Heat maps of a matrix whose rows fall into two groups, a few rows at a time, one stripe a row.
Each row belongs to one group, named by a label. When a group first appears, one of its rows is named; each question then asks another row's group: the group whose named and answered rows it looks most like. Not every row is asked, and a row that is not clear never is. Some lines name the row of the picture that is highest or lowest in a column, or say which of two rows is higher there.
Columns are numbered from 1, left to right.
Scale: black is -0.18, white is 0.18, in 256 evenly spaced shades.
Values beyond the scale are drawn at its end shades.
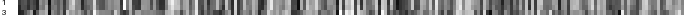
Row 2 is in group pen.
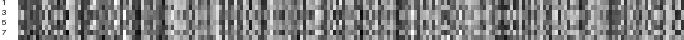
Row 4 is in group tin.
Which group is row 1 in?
pen
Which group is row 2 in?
pen
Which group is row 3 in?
tin
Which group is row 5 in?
pen
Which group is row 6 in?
pen
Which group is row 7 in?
tin
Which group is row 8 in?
pen
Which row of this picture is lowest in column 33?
8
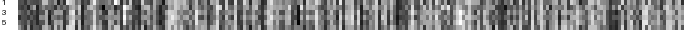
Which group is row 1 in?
pen
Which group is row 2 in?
pen
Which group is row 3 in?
tin
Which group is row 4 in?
pen
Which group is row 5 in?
tin
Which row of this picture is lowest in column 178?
2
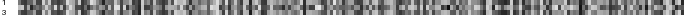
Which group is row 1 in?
pen
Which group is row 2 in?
tin
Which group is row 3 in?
pen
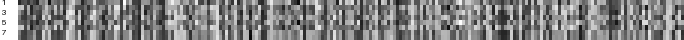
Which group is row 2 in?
tin
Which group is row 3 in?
tin
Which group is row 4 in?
pen
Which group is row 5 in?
tin
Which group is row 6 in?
tin
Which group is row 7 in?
pen
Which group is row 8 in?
pen
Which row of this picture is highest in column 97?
1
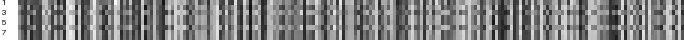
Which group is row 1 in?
pen
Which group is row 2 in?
tin
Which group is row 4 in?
tin
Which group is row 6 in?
pen
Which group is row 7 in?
tin
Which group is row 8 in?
tin
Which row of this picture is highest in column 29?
1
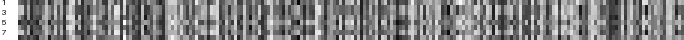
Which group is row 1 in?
tin
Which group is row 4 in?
tin
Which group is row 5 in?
pen
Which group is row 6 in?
tin
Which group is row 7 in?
tin
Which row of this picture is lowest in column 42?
1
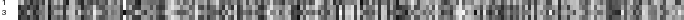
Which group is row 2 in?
pen
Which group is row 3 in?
tin
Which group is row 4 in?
pen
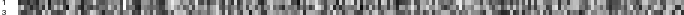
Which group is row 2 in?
tin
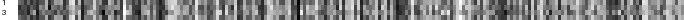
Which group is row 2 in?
pen
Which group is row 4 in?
tin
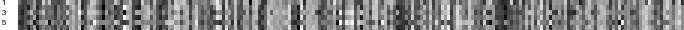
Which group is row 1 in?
pen
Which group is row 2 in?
pen
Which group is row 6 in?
pen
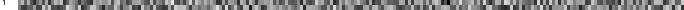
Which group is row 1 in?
tin
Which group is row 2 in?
pen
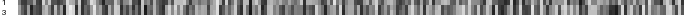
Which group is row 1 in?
pen
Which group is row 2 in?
tin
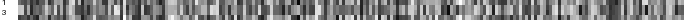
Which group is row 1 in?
tin
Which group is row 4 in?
pen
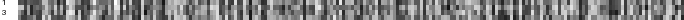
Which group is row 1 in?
pen
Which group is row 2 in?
tin
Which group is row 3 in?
tin
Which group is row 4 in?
pen
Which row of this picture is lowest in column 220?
2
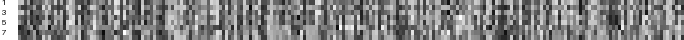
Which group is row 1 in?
tin
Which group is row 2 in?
pen
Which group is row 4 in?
tin
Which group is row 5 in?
tin
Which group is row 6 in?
pen
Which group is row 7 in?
pen
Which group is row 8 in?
pen
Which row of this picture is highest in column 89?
6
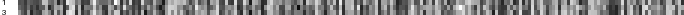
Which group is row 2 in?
tin
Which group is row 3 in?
tin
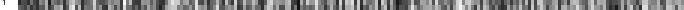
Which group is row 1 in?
pen
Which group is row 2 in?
tin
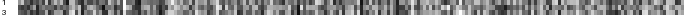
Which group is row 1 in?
tin
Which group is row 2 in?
pen
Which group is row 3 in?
tin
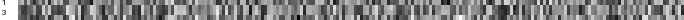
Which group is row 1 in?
tin
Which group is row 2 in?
pen
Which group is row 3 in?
pen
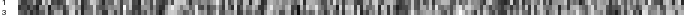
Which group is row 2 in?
pen
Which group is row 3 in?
tin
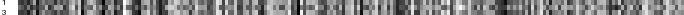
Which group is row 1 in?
pen
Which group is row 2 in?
tin
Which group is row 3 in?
pen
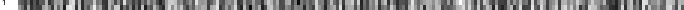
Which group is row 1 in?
tin
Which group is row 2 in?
tin
